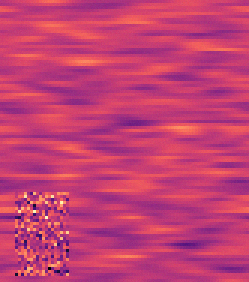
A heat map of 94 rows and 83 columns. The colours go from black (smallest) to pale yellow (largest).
Values change most from cell to cell in the bottom left. In the bottom left lies a patch that is rougher than the rest. The grain runs across in streaks. No overall slope runs across the table. The distribution is heavy-tailed on both sides.
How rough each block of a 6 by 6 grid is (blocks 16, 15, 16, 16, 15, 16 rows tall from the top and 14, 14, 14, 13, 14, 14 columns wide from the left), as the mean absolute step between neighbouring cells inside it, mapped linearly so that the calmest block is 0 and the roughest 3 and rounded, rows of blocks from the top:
0 0 0 0 0 0 / 0 0 0 0 0 0 / 0 0 0 0 0 0 / 0 0 0 0 0 0 / 3 2 0 0 0 0 / 2 2 0 0 0 0
